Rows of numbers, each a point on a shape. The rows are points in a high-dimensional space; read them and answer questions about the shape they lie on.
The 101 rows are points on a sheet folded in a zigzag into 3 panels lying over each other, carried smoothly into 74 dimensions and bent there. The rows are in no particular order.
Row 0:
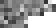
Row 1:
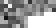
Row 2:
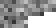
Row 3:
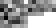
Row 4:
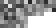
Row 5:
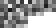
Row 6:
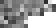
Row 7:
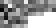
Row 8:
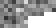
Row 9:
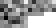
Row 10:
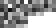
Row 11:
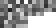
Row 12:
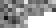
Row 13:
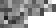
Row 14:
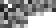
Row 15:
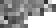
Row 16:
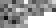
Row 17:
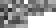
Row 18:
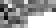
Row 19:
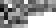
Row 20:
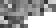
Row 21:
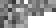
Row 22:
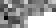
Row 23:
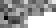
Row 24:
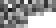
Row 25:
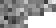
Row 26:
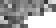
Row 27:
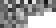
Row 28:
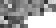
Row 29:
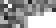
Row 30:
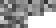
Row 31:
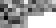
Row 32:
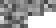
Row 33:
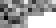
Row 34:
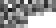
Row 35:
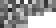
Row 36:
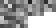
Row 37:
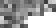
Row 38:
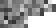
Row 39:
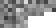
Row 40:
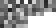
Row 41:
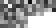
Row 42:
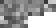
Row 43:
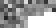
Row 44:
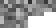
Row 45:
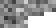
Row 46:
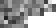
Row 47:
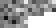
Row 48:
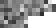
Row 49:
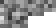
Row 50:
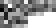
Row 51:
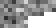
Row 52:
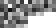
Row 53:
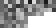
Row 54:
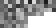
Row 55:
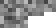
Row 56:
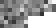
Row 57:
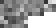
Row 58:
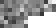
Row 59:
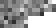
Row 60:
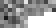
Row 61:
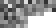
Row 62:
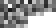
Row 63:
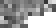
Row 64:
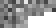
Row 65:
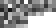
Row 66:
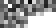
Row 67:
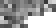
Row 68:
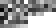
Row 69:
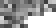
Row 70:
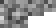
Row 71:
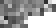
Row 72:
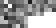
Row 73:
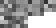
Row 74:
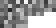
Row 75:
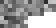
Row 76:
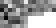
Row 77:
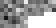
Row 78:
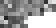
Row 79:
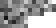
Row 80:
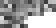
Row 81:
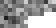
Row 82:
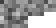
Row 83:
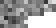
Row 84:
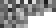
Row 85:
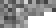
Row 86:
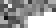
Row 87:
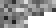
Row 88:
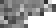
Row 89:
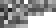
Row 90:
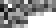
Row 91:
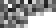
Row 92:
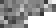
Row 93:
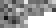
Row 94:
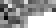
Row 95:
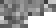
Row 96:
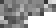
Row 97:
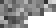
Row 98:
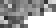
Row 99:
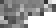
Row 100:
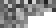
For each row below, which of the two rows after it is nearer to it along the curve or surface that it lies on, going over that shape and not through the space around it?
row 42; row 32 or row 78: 32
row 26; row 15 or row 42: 15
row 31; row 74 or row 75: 75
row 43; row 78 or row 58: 58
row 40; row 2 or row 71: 2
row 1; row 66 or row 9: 9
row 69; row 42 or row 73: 42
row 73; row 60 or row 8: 60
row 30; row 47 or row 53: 47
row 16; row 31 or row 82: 31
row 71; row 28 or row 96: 28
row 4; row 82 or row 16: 16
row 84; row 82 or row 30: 82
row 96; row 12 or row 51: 12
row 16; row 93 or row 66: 93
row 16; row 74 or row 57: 57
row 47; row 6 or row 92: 92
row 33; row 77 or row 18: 18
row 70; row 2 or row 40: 2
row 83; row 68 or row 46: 46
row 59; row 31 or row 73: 73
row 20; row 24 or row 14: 14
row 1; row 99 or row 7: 7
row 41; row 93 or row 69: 93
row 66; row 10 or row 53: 10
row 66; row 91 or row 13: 91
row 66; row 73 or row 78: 73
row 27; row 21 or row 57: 21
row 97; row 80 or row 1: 80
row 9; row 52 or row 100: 52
